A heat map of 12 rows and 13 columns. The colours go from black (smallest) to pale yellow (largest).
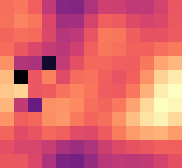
Roughest part: middle left. Ninth with the highest average: middle right. Stripes: none. Odd patch: rougher, in the middle left.
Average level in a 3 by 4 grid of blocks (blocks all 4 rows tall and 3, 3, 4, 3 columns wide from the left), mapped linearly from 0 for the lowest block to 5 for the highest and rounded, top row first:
2 0 2 2 / 1 2 2 5 / 2 1 2 3
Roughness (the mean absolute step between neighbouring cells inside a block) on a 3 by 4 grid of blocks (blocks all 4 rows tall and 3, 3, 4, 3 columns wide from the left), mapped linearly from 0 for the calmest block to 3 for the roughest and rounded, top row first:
0000
3100
0101
